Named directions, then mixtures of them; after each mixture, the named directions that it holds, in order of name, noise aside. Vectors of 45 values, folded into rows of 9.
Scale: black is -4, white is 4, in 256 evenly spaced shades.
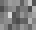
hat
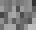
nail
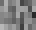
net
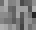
net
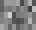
hat, net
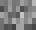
nail, net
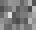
hat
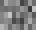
hat, net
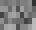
nail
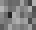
hat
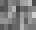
hat, net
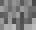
nail, net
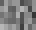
net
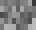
nail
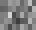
hat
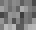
nail, net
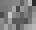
hat, nail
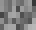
nail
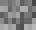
nail, net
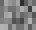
hat, net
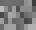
nail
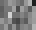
hat, nail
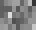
hat, nail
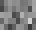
hat, nail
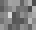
hat
